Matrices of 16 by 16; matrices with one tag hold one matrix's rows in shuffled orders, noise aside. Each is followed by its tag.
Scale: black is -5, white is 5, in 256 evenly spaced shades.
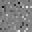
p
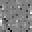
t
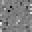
t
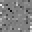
t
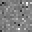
p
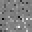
p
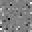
t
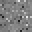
p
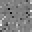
t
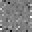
t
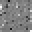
t
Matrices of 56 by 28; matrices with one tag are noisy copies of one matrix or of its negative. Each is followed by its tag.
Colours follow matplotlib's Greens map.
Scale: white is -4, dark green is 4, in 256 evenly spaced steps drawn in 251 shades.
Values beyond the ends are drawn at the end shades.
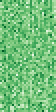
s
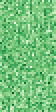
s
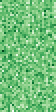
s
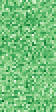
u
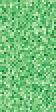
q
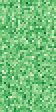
q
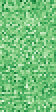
u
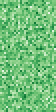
q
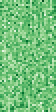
s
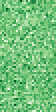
u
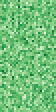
q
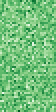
u
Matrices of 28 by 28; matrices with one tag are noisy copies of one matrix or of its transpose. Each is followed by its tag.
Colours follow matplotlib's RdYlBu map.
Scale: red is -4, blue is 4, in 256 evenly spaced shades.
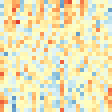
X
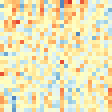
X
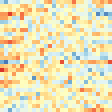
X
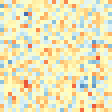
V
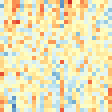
X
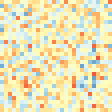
V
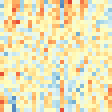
X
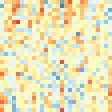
X
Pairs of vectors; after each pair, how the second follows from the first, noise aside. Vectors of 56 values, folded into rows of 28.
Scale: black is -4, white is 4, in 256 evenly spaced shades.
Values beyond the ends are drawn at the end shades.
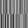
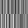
negated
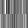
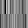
negated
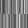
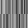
negated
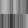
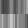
negated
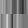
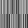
shuffled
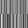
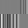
partly zeroed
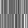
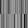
negated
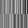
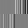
partly zeroed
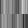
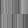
shrunk
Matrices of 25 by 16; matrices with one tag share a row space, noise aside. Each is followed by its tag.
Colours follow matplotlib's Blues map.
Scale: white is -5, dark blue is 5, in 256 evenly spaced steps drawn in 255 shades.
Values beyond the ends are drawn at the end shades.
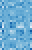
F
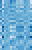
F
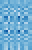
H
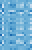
F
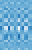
H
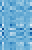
F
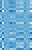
F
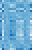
F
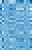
F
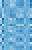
F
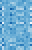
F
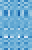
H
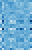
F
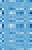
F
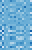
F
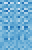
H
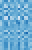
H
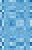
F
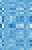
F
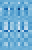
H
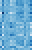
F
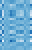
F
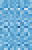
H
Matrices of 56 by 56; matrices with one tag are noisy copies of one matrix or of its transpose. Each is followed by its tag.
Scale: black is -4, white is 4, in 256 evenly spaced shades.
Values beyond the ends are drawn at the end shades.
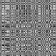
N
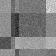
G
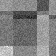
G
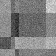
G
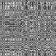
N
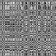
N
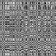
N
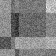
G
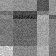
G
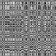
N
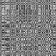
N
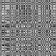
N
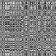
N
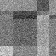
G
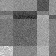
G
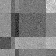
G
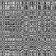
N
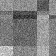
G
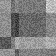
G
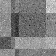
G
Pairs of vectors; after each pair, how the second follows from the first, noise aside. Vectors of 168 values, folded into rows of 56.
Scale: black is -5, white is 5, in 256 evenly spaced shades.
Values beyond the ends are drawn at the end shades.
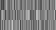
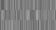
shrunk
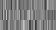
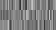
reversed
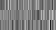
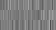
shrunk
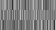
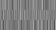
shrunk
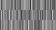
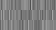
shrunk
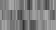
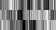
scaled up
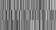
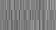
shrunk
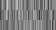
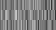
wrapped around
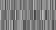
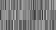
sign-scrambled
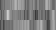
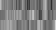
wrapped around
